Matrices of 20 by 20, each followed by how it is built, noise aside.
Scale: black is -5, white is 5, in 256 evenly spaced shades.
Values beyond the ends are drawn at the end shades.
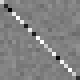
diagonal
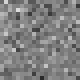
noise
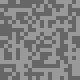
noise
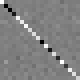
diagonal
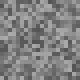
noise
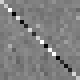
diagonal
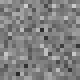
noise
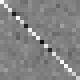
diagonal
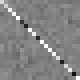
diagonal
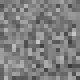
noise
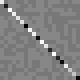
diagonal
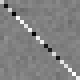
diagonal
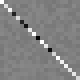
diagonal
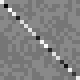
diagonal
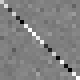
diagonal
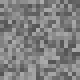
noise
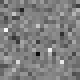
noise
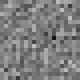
noise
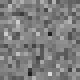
noise
